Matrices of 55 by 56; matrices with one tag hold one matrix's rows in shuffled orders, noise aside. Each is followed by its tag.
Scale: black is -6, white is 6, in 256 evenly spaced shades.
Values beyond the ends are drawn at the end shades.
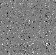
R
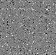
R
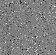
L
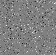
L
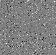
L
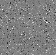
R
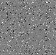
R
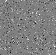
L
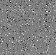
R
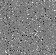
L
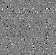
R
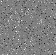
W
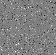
W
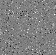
L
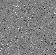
W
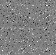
R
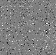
R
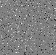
W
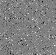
L
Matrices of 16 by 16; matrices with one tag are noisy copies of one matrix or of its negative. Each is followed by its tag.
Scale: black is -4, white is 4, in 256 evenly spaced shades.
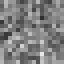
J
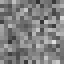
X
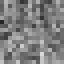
J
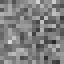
X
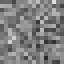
X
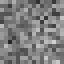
X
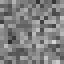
X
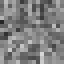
J
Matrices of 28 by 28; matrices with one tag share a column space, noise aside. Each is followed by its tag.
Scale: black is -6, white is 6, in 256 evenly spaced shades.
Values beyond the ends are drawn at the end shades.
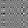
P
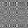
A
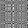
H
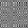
A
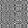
H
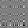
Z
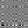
Z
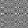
P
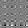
Z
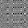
P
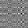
P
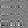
Z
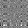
Z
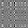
A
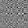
P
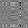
A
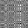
H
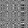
H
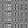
H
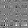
Z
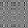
A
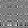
Z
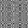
H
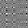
P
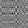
P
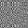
A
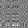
Z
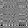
Z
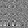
Z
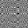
P
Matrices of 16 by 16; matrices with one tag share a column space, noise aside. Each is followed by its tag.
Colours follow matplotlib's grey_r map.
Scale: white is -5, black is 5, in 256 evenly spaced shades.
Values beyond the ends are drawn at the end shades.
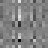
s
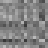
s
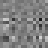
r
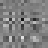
r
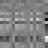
r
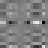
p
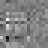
r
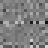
p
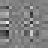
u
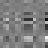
r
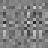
u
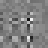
r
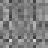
s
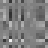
s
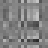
s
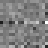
p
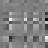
r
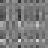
s
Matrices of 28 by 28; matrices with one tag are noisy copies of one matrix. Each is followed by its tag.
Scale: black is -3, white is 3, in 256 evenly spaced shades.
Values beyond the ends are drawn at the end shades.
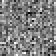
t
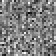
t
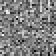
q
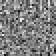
q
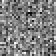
t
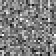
q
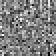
q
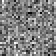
t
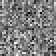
t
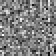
q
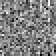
q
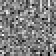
q
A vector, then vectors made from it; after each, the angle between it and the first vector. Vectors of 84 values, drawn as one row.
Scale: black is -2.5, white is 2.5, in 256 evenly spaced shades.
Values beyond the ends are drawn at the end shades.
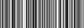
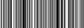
nearly opposite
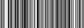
partly opposed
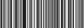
nearly opposite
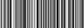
nearly opposite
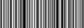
nearly opposite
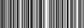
orthogonal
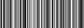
partly opposed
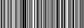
nearly opposite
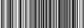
orthogonal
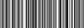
nearly parallel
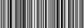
nearly opposite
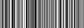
nearly parallel
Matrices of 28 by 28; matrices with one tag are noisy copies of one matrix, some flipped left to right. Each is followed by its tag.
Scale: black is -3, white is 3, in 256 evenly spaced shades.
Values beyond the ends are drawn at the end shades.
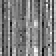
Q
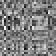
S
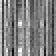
Q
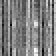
Q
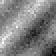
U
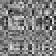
S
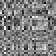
S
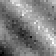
U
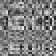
S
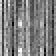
Q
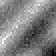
U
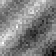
U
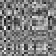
S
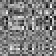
S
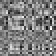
S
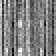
Q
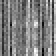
Q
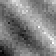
U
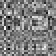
S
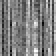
Q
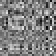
S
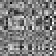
S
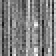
Q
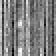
Q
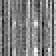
Q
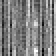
Q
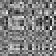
S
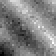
U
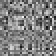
S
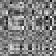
S
